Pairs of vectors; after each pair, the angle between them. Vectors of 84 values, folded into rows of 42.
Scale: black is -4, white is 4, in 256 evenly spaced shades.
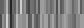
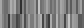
partly opposed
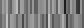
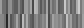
nearly opposite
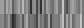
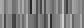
nearly parallel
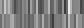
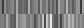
orthogonal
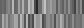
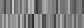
nearly parallel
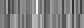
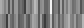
partly aligned
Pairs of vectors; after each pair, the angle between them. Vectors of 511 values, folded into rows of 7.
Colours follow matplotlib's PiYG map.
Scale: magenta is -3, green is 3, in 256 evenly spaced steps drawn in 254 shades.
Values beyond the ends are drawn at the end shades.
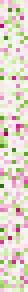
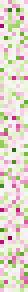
nearly parallel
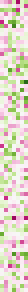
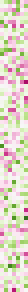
nearly opposite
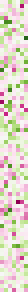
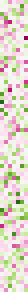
nearly opposite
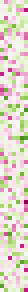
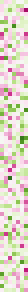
nearly parallel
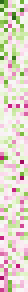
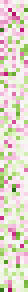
partly opposed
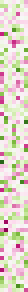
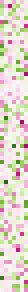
partly aligned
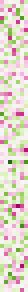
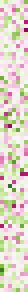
partly aligned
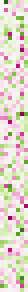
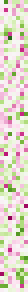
nearly parallel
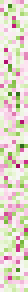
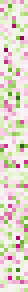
nearly parallel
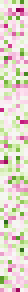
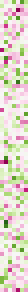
nearly parallel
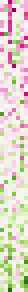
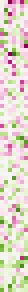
partly aligned
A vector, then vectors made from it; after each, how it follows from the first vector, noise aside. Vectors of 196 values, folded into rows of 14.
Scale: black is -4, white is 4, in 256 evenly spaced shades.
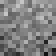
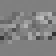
partly zeroed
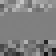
partly zeroed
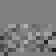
partly zeroed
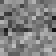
wrapped around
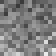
negated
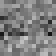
wrapped around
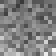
negated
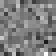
sign-scrambled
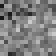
wrapped around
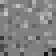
partly zeroed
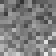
negated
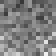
negated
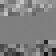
partly zeroed
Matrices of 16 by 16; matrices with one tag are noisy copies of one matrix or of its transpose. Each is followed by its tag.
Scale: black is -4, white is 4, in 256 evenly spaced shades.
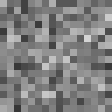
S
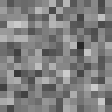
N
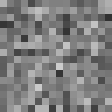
S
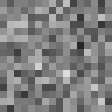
N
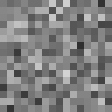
N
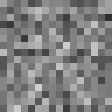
S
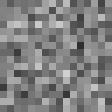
N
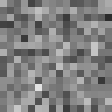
S
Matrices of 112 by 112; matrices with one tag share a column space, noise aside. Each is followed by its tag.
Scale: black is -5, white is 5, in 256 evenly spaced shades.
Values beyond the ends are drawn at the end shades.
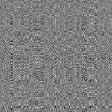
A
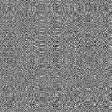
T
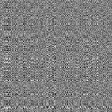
A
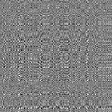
A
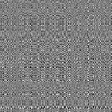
A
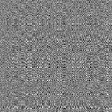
A
